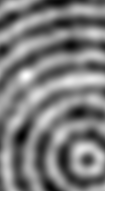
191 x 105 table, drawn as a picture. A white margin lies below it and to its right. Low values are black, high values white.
Concentric rings centre on the bottom right. The texture varies smoothly and slowly. Overall the values sit about 50% of the way up the scale. No overall slope runs across the table. Neither half mirrors the other.
